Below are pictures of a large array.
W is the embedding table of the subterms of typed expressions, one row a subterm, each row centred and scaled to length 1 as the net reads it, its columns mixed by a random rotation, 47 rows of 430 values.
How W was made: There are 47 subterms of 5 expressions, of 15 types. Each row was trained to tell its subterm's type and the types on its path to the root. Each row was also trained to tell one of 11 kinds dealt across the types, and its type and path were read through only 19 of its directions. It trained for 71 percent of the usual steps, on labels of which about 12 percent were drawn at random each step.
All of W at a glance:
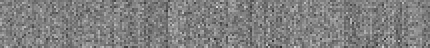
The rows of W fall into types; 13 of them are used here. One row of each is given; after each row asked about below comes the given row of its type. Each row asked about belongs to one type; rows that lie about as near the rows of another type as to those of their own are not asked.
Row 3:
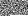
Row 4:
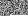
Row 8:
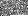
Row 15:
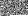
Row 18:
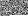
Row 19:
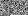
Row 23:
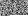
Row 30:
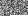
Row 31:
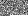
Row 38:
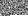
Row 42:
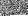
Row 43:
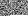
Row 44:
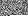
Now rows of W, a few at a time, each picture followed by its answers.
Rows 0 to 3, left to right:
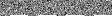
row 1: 44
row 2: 4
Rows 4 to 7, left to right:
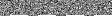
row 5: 8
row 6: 31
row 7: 31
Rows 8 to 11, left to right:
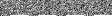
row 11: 3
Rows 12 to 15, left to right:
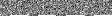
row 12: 15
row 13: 38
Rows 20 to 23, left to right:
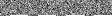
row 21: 19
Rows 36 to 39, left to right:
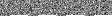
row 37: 42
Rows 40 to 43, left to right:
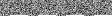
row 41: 3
